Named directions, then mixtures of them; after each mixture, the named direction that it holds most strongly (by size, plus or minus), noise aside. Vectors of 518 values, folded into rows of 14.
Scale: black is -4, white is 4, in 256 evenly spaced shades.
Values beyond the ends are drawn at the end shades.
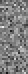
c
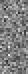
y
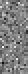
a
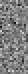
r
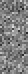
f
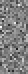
r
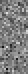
a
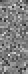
y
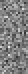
y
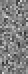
y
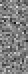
y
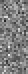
y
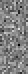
f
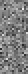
f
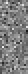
a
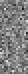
y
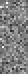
a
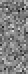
f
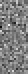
r
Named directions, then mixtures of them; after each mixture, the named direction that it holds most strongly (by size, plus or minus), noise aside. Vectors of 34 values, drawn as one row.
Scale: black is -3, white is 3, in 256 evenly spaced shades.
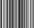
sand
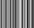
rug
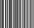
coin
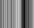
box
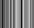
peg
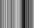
box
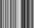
box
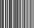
coin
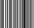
coin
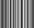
peg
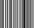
coin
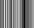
box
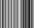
sand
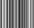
sand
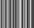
rug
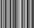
rug
